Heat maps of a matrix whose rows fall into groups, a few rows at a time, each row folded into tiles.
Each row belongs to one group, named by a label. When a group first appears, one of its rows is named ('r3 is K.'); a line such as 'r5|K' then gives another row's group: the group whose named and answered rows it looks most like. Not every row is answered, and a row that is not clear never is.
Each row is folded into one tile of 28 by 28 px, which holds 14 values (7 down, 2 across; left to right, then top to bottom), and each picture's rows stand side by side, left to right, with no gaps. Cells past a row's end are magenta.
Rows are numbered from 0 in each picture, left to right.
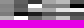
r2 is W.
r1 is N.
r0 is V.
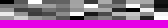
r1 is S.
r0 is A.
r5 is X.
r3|N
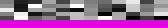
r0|X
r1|N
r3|V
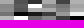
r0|V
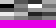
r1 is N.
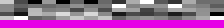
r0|V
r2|A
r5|S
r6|N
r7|V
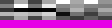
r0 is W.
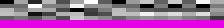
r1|N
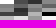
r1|V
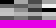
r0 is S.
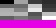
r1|X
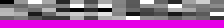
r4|V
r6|N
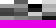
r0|S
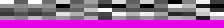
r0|S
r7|X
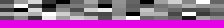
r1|X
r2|A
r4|V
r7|S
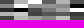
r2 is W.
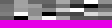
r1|V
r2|W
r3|X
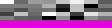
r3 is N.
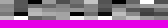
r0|V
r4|A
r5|S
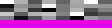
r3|S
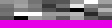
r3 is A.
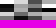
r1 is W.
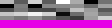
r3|A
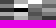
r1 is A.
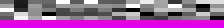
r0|X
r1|V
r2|S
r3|S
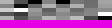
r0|W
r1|A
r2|A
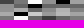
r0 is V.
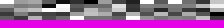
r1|W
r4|X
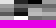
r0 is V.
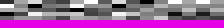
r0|N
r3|S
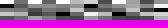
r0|X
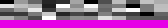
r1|X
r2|N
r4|W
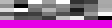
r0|W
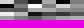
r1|N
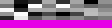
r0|X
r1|N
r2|N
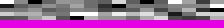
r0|X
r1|A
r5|A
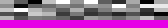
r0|W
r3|S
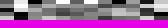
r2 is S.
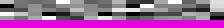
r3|V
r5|N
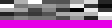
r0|N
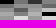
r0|A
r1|V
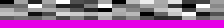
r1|N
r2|X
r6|X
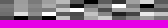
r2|W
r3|A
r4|N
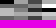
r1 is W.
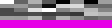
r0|S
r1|W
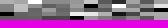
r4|N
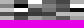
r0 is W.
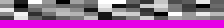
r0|X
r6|A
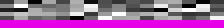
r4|A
